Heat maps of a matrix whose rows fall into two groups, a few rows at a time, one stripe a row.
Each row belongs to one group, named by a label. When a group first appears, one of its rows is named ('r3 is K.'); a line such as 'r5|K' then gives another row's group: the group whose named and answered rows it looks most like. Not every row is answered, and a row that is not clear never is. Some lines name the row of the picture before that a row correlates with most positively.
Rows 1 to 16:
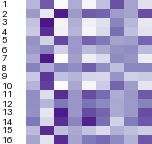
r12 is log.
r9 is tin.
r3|tin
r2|log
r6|tin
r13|log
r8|log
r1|tin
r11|log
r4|tin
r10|tin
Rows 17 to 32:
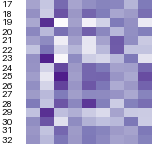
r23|tin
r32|log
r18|log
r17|log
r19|tin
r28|log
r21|tin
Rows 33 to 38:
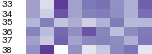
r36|log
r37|log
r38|tin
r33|log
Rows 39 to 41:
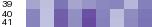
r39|log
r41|log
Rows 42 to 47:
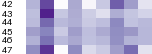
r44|tin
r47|tin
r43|tin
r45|tin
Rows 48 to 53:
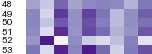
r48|log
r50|log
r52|tin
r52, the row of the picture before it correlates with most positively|47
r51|log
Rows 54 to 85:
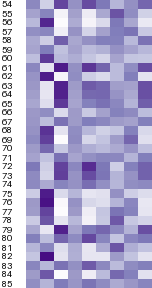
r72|log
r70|tin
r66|tin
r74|log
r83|log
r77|tin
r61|log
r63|log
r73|log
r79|log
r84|tin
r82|tin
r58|log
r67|log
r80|log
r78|tin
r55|tin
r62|tin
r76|tin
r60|tin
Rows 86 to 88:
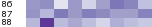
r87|log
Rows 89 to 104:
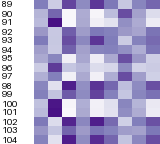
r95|tin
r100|tin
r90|tin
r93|log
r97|tin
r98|log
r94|log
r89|log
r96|tin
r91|tin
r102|log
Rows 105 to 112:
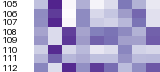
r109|log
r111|tin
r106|tin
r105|tin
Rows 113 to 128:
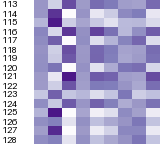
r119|log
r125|tin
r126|tin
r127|tin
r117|tin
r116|log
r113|log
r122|log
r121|log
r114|tin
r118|log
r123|tin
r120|tin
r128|tin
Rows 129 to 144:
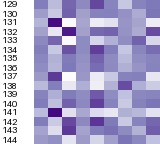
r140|log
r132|log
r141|tin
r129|log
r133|tin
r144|tin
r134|log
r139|log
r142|log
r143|log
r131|tin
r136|log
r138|tin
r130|log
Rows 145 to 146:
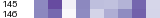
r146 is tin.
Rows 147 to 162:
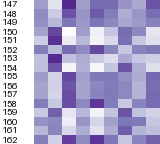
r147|log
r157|log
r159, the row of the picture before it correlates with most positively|146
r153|tin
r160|tin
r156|log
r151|tin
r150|tin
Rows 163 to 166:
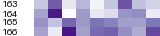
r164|tin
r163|tin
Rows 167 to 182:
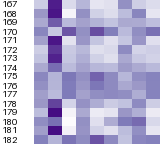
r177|log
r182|log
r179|tin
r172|tin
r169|tin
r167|tin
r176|log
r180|tin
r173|tin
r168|tin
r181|tin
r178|tin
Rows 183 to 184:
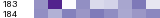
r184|log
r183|tin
